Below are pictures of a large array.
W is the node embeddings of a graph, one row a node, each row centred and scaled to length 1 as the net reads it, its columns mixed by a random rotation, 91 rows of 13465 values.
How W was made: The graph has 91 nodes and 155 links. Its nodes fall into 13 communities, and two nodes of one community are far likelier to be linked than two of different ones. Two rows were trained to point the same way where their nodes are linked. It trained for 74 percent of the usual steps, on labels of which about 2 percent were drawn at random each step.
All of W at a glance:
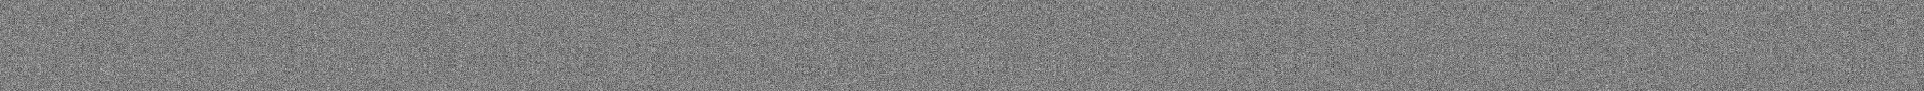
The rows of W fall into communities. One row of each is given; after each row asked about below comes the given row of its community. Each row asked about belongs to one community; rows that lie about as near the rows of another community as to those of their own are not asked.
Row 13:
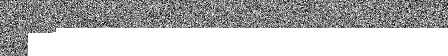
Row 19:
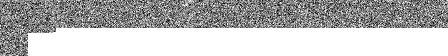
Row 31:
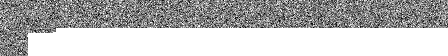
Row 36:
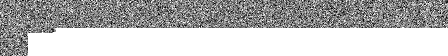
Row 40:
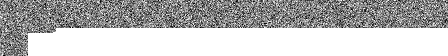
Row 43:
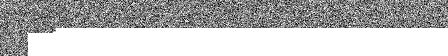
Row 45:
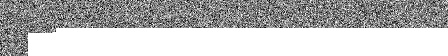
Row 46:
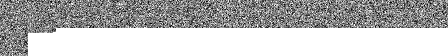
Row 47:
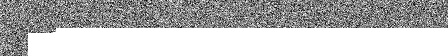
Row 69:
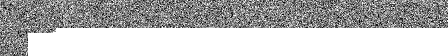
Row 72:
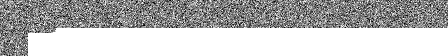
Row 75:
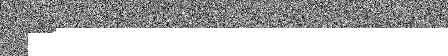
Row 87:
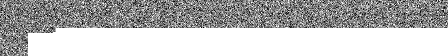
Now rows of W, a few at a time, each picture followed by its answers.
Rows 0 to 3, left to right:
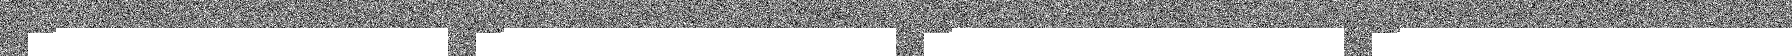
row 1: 47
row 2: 31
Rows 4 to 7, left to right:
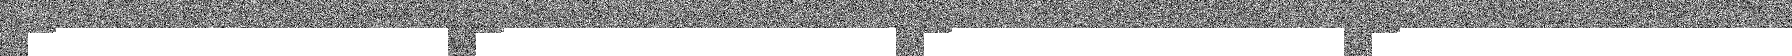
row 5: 13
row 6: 36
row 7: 36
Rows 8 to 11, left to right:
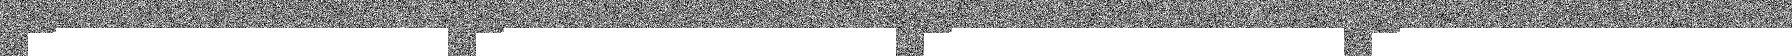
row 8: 36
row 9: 36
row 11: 31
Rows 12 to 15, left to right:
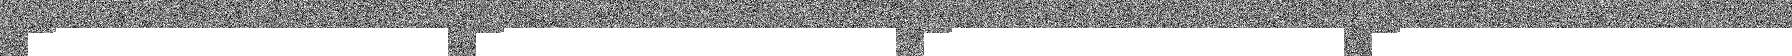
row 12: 13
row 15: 40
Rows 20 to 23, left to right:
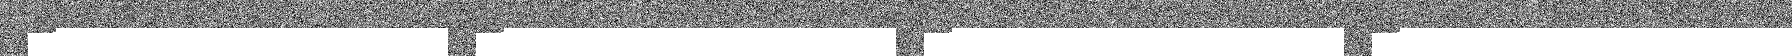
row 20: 43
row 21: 19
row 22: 72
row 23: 19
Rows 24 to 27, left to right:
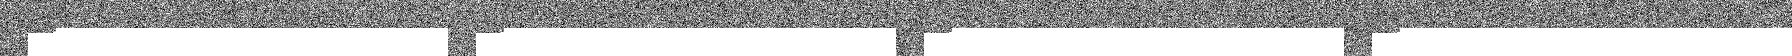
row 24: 31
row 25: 43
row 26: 72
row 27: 19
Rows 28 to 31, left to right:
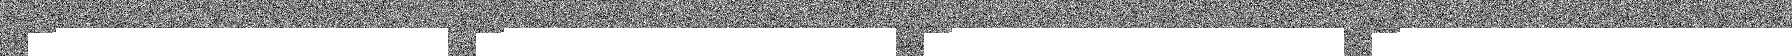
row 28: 45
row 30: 13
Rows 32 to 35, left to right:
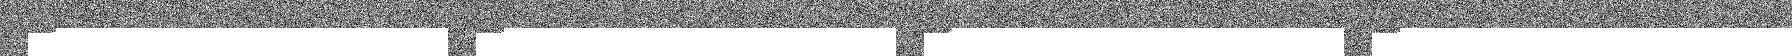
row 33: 31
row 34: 69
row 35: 31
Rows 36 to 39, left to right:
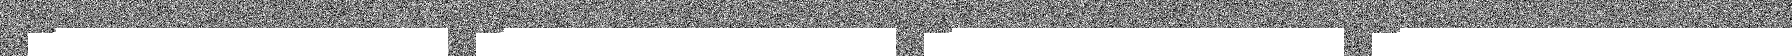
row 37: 72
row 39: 13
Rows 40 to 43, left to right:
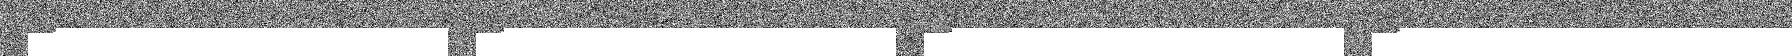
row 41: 75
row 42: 45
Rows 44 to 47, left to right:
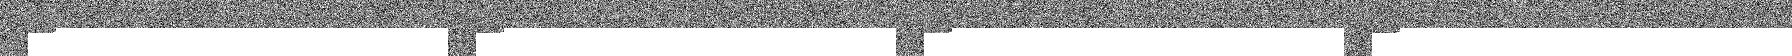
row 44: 46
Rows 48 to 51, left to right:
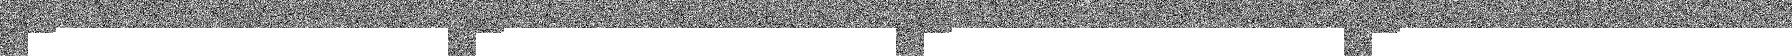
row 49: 31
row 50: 19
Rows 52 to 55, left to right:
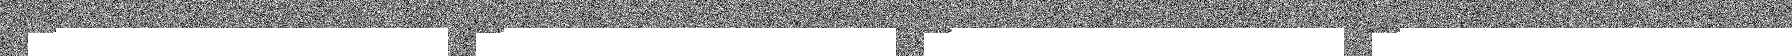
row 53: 47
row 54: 36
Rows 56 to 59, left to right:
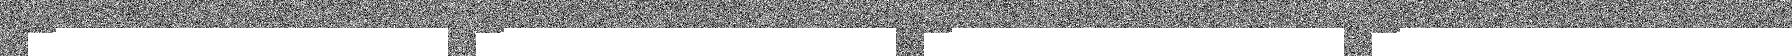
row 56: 75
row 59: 43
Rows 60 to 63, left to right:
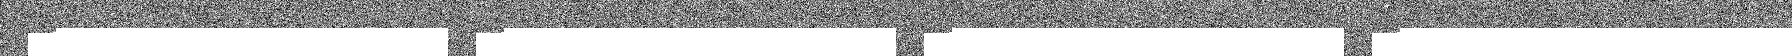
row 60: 75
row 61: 75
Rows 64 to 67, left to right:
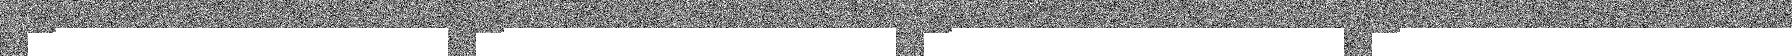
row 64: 43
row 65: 75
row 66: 43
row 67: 72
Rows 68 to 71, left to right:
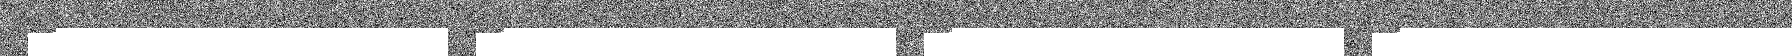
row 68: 69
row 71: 72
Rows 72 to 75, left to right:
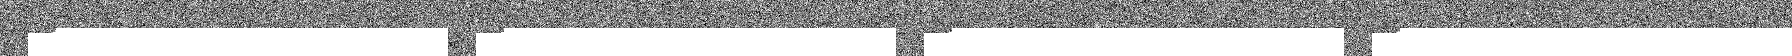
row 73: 72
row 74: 43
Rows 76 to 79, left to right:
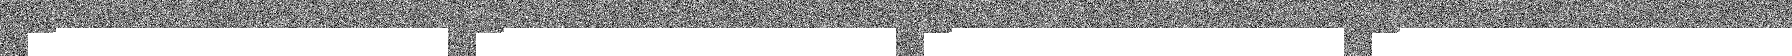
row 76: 19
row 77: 75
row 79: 46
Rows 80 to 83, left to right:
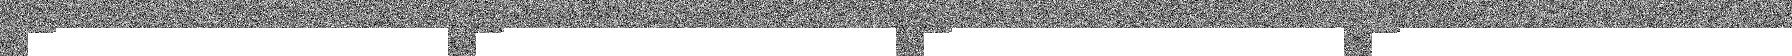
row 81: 36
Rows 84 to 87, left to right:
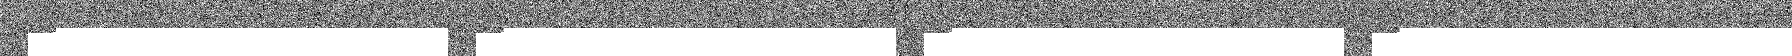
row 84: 47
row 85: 87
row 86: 40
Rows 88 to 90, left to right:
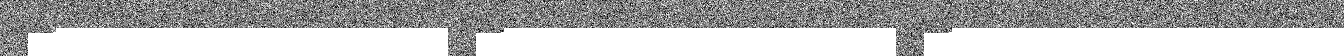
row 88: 46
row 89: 69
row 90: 47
